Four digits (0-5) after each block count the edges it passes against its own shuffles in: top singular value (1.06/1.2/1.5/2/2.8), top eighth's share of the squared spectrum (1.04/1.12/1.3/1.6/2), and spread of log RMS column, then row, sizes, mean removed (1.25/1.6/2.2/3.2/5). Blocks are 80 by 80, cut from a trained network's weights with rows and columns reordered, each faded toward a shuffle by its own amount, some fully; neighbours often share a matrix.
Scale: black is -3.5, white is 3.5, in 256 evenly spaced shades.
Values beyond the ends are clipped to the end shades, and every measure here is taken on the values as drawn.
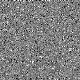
2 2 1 2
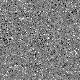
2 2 0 1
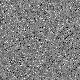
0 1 0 0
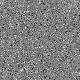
0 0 0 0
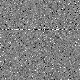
3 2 1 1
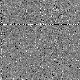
3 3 2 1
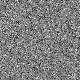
0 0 0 0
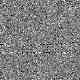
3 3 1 2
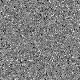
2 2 0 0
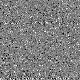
2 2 0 2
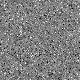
0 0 0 0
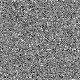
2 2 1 1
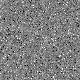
0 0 0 0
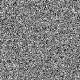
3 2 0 0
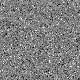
0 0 0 0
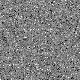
0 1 0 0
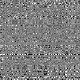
3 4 1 4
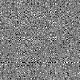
3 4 2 2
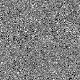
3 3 1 2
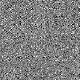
3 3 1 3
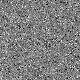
1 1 0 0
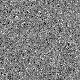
2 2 0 1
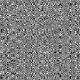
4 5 3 3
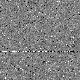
3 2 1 1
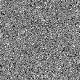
2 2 0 0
